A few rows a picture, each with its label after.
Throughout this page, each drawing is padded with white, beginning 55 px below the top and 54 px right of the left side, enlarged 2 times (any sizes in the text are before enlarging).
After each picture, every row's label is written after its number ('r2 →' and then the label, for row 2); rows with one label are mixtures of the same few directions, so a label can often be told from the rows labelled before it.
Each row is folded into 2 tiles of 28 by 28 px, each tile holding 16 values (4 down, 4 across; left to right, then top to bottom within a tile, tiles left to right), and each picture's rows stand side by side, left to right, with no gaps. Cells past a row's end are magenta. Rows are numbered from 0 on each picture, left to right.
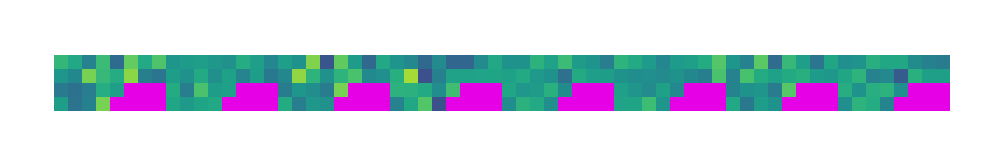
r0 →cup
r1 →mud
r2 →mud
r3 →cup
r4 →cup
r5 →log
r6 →mud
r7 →cup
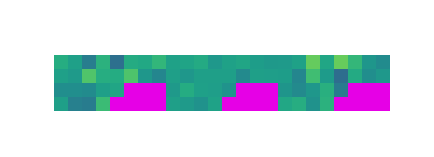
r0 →cup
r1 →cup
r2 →cup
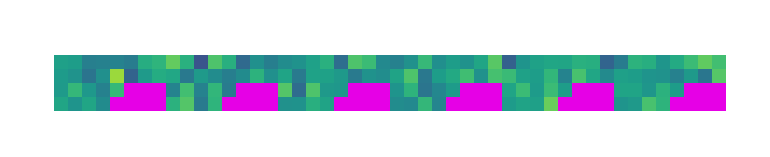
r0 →cup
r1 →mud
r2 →mud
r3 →mud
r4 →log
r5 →log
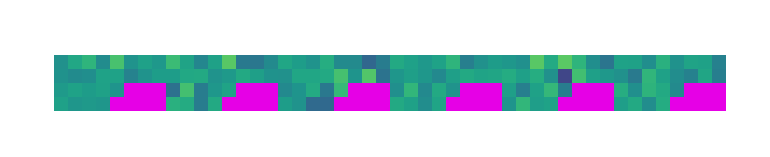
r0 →cup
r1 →mud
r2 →log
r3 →mud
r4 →cup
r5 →mud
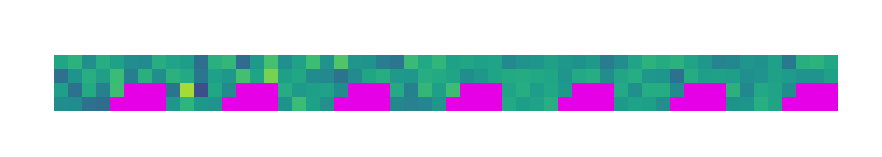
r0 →log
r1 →mud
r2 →cup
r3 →log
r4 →log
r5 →cup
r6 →mud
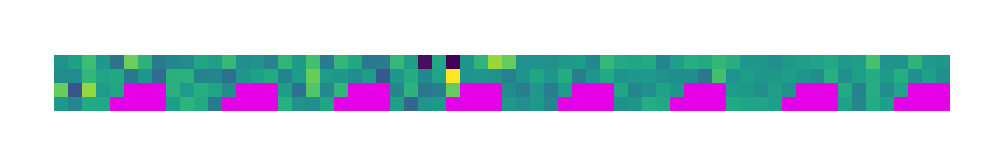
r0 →mud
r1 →cup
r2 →mud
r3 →cup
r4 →log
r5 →log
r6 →log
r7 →mud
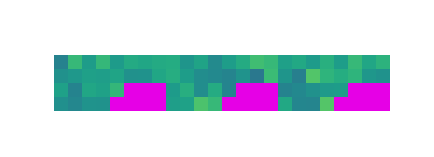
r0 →log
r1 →log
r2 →cup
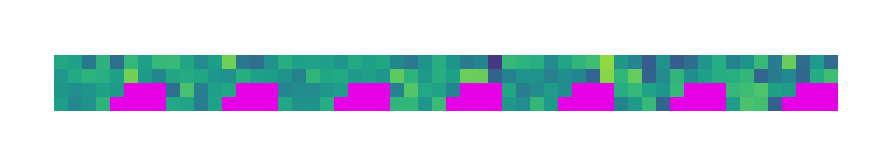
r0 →cup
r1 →mud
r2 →cup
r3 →log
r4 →log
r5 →cup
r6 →cup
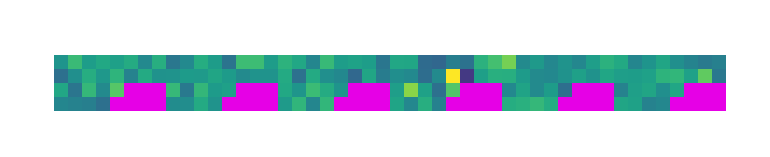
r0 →log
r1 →mud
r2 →mud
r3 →cup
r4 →log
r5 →log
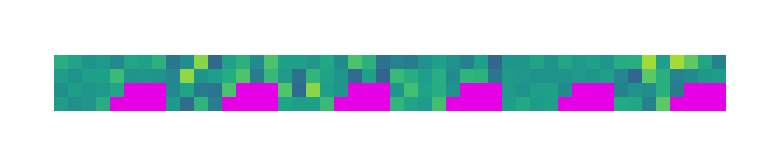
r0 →cup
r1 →mud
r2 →mud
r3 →log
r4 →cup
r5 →cup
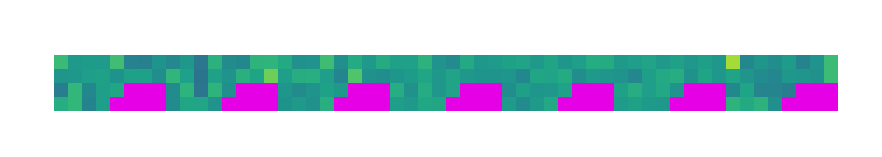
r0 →mud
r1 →mud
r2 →cup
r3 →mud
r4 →cup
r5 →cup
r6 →log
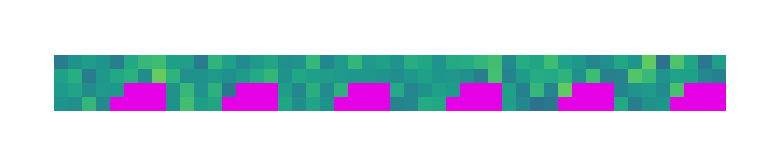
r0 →mud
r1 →mud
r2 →mud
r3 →log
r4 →log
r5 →mud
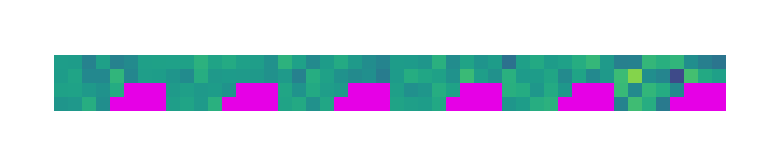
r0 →cup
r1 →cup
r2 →mud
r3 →cup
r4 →log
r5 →cup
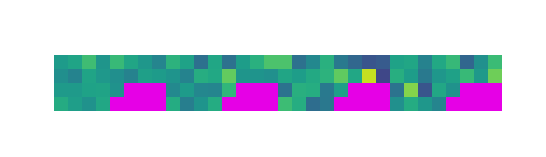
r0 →cup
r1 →cup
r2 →log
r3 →mud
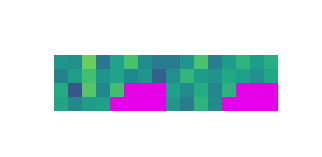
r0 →mud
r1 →mud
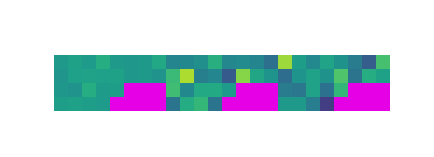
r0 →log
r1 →cup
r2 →log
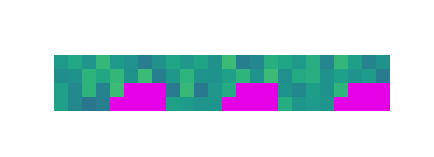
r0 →log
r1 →mud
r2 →mud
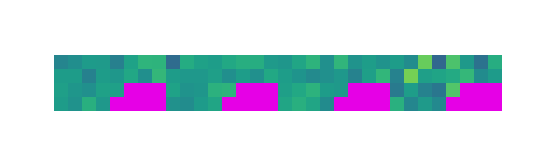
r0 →mud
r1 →log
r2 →cup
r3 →mud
